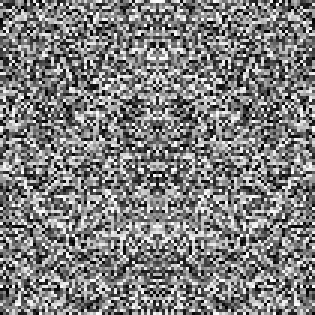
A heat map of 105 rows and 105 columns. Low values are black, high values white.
The values spread evenly over their range. It is mirror symmetric from left to right. The grain is fine, like static. There are no regular stripes. There is no overall slope. No single row or column stands out from its neighbours. There is no seam.
